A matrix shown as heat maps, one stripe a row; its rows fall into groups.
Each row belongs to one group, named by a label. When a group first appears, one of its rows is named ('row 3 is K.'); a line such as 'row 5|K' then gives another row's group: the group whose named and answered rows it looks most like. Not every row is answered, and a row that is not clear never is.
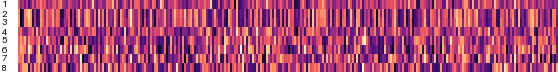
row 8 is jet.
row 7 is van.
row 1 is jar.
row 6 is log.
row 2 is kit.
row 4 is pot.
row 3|kit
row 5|log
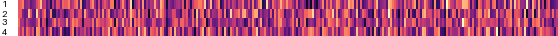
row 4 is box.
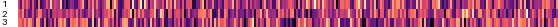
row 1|box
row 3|log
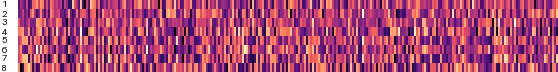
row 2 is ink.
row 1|ink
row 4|van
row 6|pot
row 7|jet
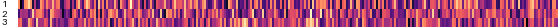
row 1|kit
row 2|ink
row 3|pot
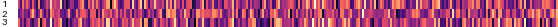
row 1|box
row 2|ink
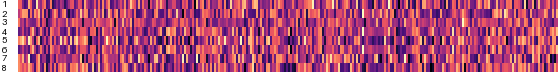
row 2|jet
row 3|jar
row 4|ink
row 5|log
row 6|ink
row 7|van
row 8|log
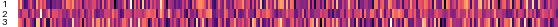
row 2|box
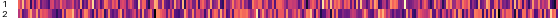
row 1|van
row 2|pot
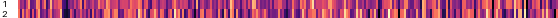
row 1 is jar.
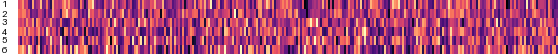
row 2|van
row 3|box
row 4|log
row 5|box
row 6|log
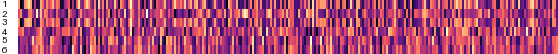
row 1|kit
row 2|pot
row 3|kit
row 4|van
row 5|ink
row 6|ink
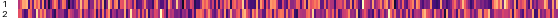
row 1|jet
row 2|pot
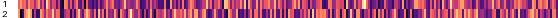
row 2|kit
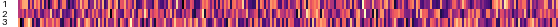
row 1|jet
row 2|box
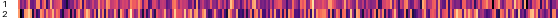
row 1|jar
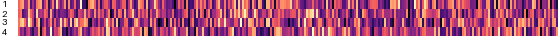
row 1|van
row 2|pot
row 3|log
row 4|jar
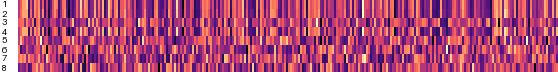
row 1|jet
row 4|jet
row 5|van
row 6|jar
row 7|log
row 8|ink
